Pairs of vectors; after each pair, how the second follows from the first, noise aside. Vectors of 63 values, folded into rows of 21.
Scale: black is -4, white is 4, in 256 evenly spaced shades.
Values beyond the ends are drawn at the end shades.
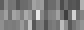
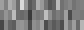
wrapped around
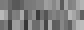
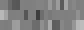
partly zeroed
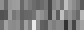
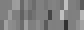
partly zeroed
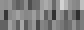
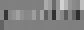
partly zeroed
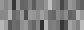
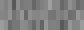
shrunk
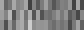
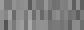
shrunk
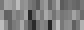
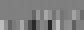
partly zeroed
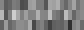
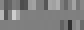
partly zeroed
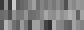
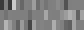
partly zeroed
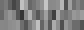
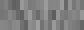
shrunk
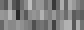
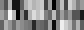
scaled up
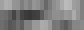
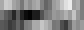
scaled up
